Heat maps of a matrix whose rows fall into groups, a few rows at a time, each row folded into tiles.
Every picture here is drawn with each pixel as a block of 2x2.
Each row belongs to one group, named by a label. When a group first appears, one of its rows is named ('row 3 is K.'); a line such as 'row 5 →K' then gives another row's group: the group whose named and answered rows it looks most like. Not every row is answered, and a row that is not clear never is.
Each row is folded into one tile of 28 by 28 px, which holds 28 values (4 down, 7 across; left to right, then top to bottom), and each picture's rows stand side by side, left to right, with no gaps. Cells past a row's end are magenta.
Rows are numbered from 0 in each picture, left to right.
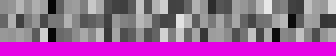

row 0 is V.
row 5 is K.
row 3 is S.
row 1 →V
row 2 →K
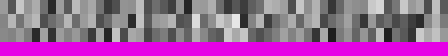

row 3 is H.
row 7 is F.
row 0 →V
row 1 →V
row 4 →K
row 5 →V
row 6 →V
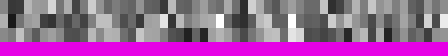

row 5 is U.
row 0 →K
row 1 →F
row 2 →F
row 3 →S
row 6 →V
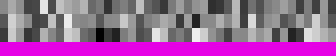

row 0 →U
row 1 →U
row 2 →S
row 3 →F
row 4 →H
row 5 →F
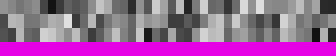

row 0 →S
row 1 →K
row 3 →F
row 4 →V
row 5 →V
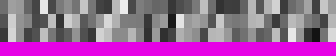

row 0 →U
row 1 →S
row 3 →S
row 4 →K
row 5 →U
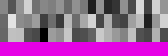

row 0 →U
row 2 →H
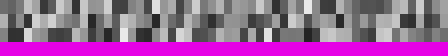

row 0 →F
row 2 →U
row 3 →U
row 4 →V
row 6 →S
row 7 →H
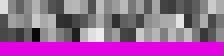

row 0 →S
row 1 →F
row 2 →F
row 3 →K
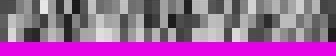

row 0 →U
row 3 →F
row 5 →V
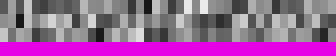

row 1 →K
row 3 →V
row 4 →S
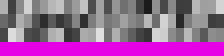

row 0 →U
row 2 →S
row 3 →K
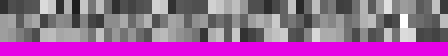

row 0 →K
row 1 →H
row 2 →K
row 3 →K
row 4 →S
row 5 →F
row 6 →K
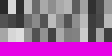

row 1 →H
